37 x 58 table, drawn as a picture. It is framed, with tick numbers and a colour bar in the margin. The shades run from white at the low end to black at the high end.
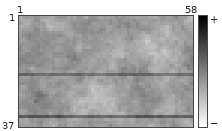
Rows 20 and 34 stand out from the rest. The grain runs across in streaks. The values are skewed, with a long tail toward high values.
